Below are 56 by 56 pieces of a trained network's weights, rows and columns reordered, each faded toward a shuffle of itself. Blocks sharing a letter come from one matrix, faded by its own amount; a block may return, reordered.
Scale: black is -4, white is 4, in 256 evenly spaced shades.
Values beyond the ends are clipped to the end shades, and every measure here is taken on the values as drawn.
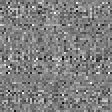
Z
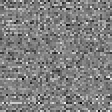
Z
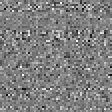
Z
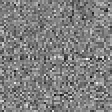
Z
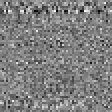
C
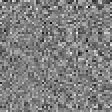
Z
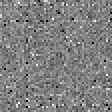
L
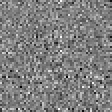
C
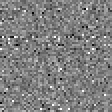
L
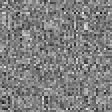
Z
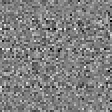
C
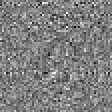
C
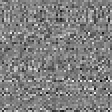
Z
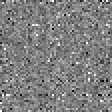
L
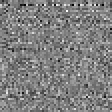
C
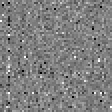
L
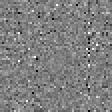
L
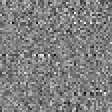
C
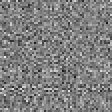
Z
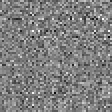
C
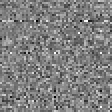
C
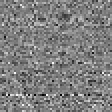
C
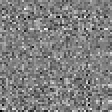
C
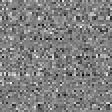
Z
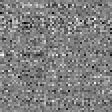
Z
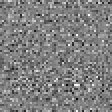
Z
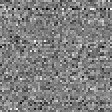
C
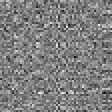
Z
